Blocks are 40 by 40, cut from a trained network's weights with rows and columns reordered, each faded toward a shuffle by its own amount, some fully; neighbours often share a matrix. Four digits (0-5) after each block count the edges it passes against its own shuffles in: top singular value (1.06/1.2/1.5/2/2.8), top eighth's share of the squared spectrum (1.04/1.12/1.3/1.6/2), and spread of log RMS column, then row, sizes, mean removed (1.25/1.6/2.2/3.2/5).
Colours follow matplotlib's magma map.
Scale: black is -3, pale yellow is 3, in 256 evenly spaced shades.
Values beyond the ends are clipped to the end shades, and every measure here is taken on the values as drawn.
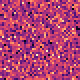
0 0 0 0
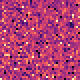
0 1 0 0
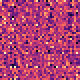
3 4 2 2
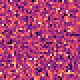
1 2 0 1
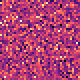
2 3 0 1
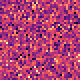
2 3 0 0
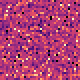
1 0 0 0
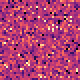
0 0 0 0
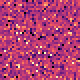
0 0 0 0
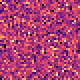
1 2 0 0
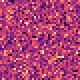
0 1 0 0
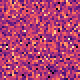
1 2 0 0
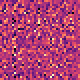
3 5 3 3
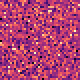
0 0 0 0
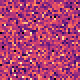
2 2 0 0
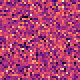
1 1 0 0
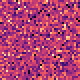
0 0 0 0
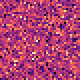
1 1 0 0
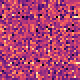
2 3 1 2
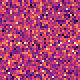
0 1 0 0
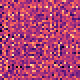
3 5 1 2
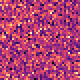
0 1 0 0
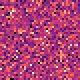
1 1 0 0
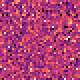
1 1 0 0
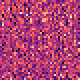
2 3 2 1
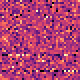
2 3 0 2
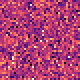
0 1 0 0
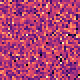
2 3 1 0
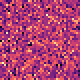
2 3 1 1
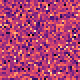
0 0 0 0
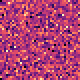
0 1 0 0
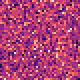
0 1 0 0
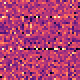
3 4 0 2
